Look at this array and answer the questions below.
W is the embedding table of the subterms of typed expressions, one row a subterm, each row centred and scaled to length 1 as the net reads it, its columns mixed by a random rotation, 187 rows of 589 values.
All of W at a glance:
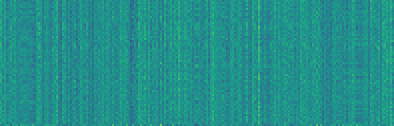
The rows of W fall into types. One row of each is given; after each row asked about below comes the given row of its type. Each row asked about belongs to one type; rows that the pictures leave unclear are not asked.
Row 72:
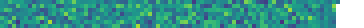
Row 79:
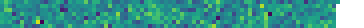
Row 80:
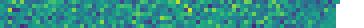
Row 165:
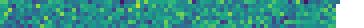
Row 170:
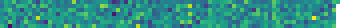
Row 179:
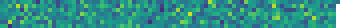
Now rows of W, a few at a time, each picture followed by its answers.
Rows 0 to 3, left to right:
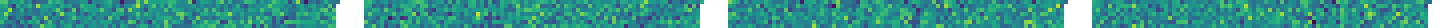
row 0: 165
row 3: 179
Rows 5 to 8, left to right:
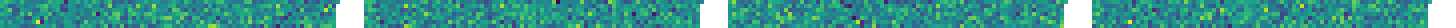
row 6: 72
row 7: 170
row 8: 79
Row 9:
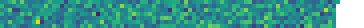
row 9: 80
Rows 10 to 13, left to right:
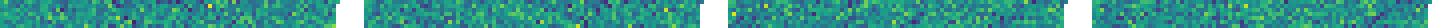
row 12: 165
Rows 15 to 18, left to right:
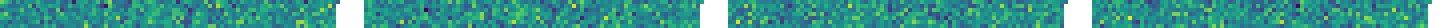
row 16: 79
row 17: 179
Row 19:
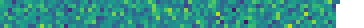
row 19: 179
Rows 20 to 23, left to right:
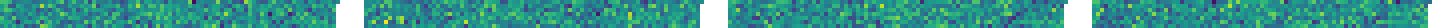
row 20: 72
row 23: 165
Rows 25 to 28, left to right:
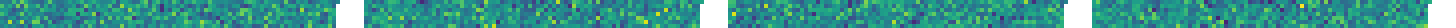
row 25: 179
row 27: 165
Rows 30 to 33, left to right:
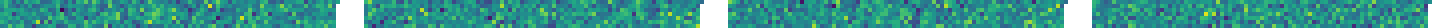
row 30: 79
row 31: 165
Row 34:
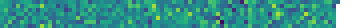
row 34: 179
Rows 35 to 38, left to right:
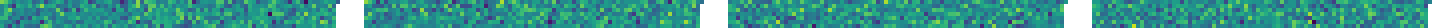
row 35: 165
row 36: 165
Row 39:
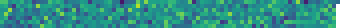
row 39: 165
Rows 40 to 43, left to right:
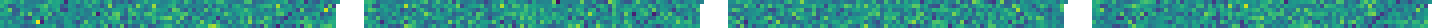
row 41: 72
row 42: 72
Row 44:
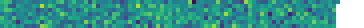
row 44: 72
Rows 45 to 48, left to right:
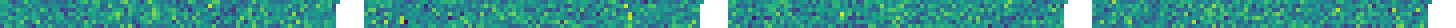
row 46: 79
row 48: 80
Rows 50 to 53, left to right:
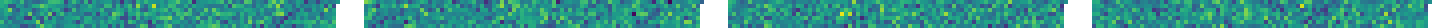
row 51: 165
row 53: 79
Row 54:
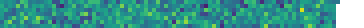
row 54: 72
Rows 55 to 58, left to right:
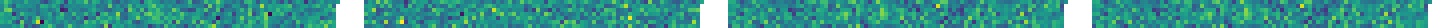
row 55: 79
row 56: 79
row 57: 79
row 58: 79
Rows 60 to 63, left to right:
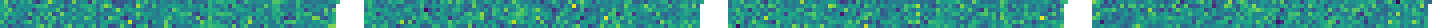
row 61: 79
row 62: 170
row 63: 165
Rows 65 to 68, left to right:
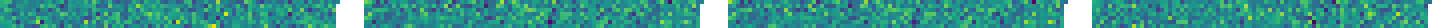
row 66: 165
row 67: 165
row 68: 179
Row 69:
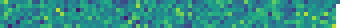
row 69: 165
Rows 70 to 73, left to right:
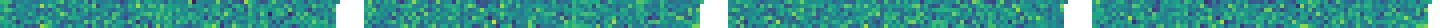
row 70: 72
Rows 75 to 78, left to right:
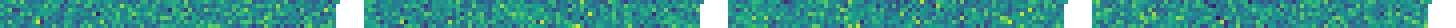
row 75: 80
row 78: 170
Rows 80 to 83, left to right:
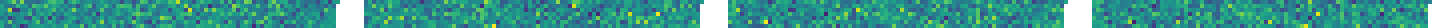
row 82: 79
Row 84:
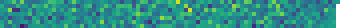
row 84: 80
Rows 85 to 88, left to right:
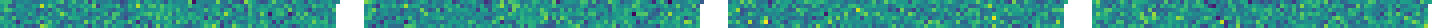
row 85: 72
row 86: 165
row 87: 79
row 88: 170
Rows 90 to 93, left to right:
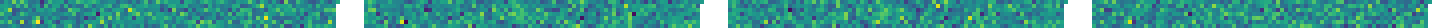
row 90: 79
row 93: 80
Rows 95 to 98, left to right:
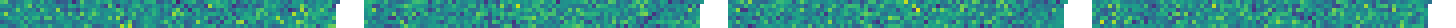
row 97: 80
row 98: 179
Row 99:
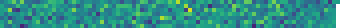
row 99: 80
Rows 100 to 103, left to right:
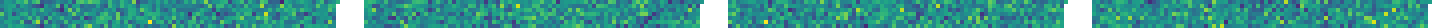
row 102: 79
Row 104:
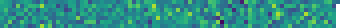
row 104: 179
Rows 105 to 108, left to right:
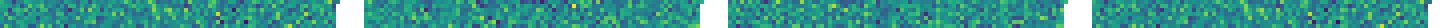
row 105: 179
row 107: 170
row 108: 179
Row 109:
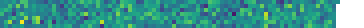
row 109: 79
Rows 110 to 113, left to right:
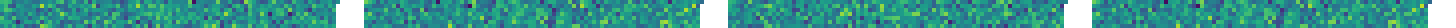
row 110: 72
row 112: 80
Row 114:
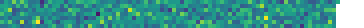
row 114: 79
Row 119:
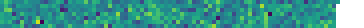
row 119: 79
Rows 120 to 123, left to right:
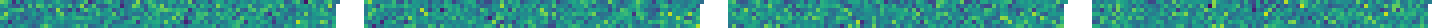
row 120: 165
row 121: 165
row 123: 179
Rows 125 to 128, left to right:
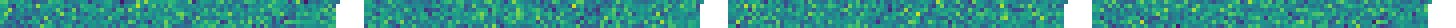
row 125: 165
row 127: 179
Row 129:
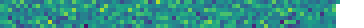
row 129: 72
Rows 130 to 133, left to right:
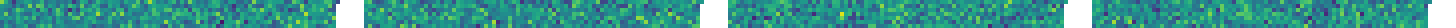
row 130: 165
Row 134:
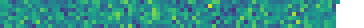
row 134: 79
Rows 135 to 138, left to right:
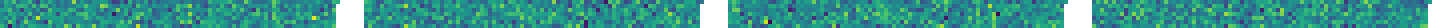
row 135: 170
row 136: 72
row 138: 80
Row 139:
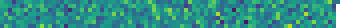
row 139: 179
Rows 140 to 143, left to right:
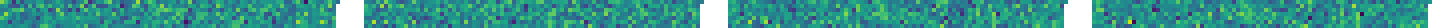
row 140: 165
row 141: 179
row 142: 79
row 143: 79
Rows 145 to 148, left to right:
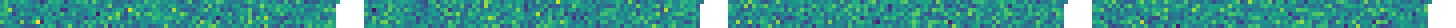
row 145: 79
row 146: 179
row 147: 179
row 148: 72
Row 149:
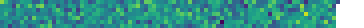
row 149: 165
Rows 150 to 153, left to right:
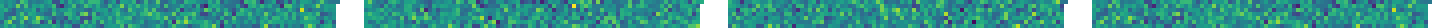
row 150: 72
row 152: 179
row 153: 72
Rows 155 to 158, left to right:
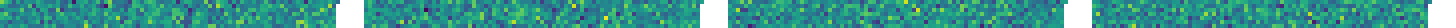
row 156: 79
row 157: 80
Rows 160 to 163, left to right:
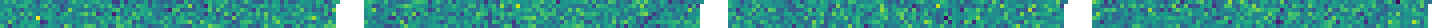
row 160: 170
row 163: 165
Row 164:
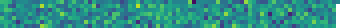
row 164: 72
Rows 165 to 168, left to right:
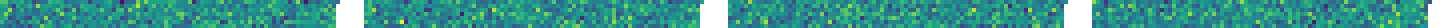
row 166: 79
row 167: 80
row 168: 165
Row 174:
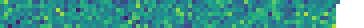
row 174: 165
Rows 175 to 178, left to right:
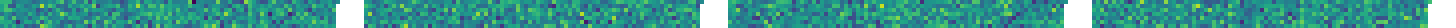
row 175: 72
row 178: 170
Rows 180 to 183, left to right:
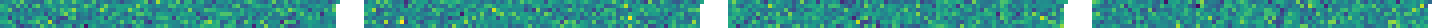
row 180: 72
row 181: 79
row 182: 170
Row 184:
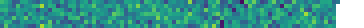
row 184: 72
